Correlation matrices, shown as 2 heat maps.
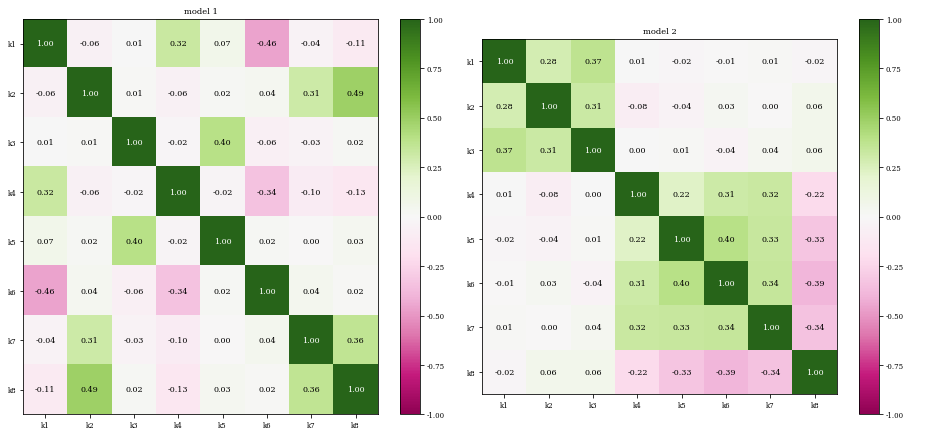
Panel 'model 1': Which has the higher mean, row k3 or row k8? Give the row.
k8
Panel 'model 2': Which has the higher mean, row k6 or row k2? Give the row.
k6
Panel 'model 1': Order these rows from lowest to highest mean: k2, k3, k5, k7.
k3, k5, k7, k2
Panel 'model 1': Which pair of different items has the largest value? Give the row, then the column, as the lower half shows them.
k8, k2
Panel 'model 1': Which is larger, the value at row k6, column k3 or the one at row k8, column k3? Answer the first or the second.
the second
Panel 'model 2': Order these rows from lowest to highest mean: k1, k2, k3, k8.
k8, k2, k1, k3
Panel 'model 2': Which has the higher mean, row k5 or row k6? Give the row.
k6
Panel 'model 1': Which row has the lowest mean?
k6
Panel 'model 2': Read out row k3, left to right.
0.37 0.31 1.00 0.00 0.01 -0.04 0.04 0.06
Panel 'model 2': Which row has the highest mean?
k3
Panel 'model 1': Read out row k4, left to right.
0.32 -0.06 -0.02 1.00 -0.02 -0.34 -0.10 -0.13
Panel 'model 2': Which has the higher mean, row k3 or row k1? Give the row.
k3
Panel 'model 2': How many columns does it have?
8
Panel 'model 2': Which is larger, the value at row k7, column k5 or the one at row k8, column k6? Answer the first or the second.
the first
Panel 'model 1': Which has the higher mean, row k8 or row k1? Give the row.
k8
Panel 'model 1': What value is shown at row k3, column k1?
0.01
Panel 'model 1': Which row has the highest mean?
k2
